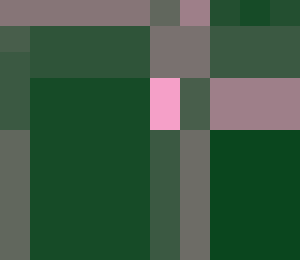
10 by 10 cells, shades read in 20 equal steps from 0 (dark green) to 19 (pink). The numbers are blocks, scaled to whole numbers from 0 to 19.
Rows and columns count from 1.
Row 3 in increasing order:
3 3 3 3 4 4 4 4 9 9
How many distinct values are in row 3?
3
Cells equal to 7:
6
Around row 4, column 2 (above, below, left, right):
3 1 4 1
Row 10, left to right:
7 1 1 1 1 4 8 0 0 0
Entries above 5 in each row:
7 2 2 4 4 2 2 2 2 2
